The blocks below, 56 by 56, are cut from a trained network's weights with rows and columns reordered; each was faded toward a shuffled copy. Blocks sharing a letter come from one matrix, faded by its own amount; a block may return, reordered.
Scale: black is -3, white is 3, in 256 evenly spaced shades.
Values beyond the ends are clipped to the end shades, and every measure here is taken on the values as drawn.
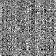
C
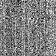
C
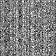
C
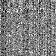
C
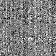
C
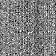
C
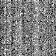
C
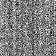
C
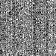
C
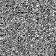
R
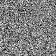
R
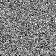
R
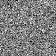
R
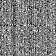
C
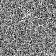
R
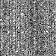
C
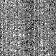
C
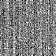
C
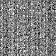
C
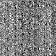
C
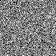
R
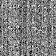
C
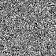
R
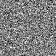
R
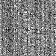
C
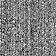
C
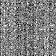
C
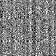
C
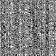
C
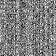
C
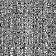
C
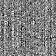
C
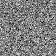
R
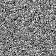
R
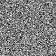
R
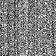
C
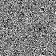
R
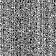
C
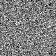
R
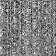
C
